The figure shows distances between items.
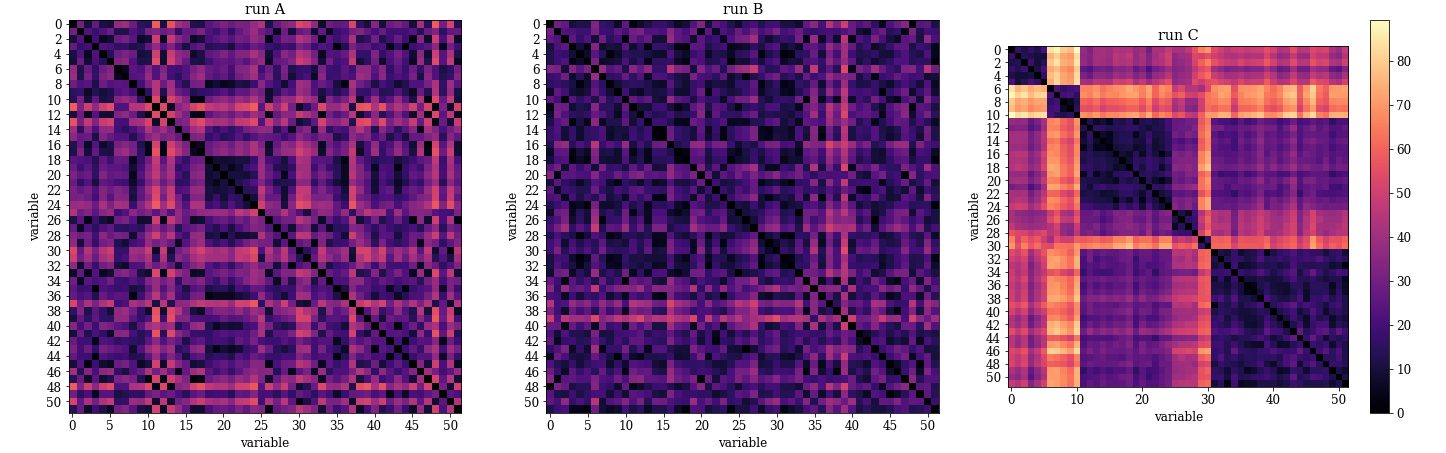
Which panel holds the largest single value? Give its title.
run C
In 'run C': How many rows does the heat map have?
52
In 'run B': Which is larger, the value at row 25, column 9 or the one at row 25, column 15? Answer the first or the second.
the second
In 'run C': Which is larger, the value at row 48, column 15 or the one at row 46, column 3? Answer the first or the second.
the second
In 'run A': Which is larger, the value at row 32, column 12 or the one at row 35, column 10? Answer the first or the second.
the first
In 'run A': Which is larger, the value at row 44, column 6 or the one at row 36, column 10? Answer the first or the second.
the second
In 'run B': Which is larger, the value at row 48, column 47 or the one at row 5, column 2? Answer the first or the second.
the first
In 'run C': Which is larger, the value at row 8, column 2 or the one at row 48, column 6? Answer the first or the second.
the first
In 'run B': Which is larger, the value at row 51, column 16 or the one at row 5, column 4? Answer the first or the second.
the first
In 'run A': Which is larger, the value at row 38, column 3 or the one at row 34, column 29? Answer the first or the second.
the first
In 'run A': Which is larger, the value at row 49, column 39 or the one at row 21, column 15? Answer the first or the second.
the first
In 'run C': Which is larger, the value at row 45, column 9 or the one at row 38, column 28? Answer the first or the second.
the first
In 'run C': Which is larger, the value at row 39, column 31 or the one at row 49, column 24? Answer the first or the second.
the second
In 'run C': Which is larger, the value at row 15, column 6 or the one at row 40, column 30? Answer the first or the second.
the first
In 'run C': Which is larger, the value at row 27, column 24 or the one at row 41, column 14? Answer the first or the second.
the first
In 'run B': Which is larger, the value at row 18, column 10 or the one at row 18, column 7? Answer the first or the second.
the first
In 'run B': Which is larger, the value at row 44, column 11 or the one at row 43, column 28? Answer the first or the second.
the second
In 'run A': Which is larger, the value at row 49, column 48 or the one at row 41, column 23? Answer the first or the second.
the first
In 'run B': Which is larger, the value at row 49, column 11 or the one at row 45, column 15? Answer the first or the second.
the first
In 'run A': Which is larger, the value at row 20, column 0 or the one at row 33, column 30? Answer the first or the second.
the second
